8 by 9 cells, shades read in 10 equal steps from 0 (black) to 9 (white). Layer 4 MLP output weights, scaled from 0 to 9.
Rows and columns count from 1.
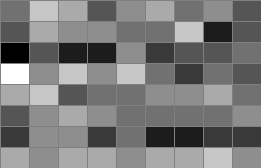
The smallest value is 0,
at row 3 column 1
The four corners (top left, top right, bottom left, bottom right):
4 3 6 5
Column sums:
33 43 39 31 38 32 32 32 29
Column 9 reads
3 3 4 3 4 5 2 5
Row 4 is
9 5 7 5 7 4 2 4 3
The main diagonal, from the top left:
4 6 1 5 4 4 1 7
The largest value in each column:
9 7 7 6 7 6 7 7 5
